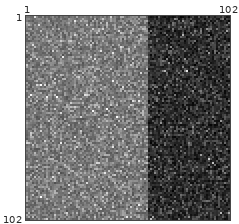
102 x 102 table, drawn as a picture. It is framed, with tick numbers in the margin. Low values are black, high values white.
No regular stripes run through it. A vertical seam about 60% of the way across splits the table, and the left part is higher. On average the colour sits 40% of the way up the scale.
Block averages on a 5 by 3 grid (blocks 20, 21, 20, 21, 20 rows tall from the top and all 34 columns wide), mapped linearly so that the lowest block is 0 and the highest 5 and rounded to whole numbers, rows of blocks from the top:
540
540
540
540
540
